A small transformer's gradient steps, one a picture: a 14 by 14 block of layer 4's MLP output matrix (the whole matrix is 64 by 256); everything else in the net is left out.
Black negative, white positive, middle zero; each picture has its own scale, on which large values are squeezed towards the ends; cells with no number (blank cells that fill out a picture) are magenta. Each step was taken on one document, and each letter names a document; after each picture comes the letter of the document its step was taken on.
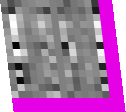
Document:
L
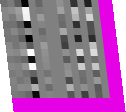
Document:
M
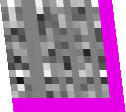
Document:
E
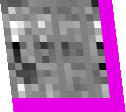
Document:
L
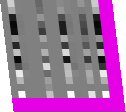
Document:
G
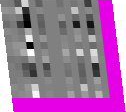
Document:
M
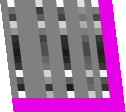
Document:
G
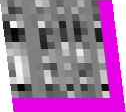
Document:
E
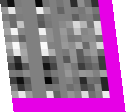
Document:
E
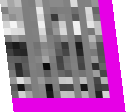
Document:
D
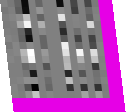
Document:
M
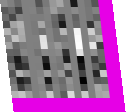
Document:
D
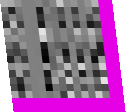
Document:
D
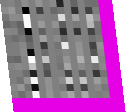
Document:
M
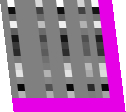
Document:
G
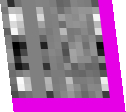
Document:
E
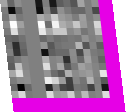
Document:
E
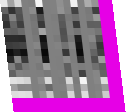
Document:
D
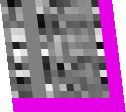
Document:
E
